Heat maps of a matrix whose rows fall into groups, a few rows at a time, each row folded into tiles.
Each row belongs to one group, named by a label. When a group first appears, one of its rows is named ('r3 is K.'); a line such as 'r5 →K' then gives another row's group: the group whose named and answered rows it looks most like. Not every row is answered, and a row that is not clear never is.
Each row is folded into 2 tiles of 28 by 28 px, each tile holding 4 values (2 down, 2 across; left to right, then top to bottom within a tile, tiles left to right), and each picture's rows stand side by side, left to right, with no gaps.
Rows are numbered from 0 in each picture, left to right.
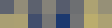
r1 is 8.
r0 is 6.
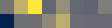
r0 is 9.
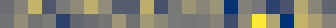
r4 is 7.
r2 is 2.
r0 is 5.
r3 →9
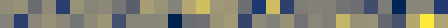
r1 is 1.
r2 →8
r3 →9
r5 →1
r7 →7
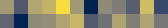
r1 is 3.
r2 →2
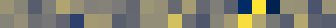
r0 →3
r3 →6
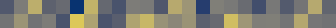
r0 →5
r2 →7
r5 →5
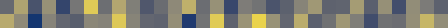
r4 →7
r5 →5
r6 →6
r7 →7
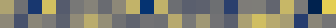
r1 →7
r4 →7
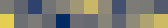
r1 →9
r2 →7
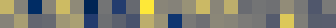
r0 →3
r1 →3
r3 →9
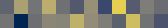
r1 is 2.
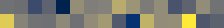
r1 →1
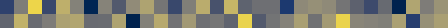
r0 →5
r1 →3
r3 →5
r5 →1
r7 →1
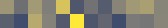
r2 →9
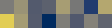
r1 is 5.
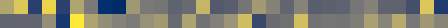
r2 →1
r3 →5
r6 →7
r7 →2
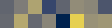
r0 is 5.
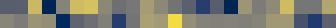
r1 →9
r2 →8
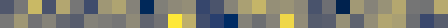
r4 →9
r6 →1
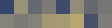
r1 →6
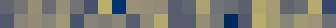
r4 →8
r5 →2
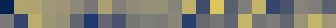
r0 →1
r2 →9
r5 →7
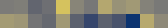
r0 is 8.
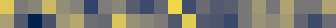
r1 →3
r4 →8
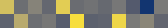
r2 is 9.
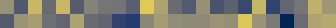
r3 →2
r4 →2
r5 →8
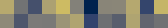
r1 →3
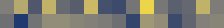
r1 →2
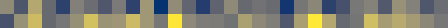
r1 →7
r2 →2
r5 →7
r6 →7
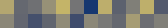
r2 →5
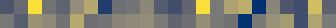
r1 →5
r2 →2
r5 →2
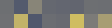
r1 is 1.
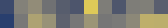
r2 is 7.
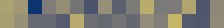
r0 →3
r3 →6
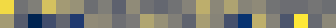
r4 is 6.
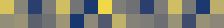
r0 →3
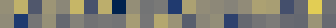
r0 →6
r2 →1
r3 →1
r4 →9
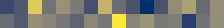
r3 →6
